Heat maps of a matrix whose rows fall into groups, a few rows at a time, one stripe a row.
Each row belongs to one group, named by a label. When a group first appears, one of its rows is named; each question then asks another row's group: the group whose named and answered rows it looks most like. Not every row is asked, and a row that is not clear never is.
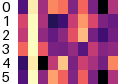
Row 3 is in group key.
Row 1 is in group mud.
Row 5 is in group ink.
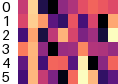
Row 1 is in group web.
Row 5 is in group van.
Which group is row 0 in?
mud
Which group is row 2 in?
ink
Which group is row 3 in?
mud
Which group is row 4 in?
ink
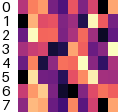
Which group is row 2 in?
van
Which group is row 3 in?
web
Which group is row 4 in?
ink
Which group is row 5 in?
van
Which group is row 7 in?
web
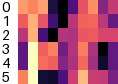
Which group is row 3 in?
van
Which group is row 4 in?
van
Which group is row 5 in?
mud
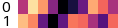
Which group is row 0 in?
key
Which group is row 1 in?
mud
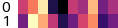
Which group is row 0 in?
key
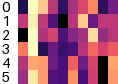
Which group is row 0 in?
van
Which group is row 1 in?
mud
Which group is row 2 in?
van
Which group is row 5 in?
web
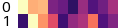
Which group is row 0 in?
key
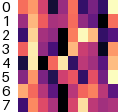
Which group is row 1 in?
web
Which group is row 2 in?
van
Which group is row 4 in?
ink
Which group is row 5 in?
web
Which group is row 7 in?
van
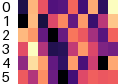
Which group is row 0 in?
web
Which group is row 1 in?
ink
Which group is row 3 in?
mud
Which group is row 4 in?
web
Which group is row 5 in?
key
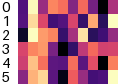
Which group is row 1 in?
web
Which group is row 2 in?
van
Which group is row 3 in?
key
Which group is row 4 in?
web
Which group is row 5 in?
web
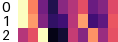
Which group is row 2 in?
key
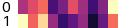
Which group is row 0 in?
web
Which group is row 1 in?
key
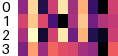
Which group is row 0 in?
ink
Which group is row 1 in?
mud
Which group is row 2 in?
ink
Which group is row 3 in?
ink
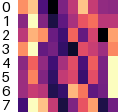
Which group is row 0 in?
mud
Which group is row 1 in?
mud
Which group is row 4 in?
web
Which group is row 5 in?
web
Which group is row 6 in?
web
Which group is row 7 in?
van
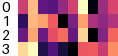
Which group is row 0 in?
mud
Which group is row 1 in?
van
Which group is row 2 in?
ink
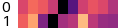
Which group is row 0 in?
key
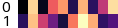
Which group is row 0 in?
ink
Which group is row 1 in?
van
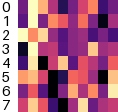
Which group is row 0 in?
van
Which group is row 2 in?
key
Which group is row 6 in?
web
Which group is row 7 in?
mud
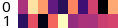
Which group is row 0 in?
web
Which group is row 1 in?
ink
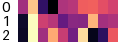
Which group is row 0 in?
mud
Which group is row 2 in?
ink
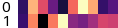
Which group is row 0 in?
van
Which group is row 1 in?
ink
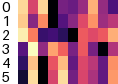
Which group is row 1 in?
key
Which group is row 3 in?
ink
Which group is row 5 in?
ink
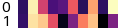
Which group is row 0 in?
web
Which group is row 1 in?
van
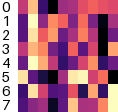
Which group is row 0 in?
mud
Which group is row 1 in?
ink
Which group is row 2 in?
van
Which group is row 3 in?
web
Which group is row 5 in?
mud
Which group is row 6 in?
web
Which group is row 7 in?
web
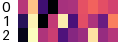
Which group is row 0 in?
mud
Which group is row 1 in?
ink
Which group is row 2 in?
van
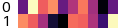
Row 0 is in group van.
